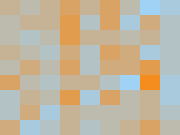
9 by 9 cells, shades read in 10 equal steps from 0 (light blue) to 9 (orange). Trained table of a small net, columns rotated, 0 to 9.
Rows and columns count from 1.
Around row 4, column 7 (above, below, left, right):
3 5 6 1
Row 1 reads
4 3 4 6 4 6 3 0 1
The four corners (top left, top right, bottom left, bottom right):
4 1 5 3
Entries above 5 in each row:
2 2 1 1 2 2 2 0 1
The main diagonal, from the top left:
4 4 3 5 2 2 3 4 3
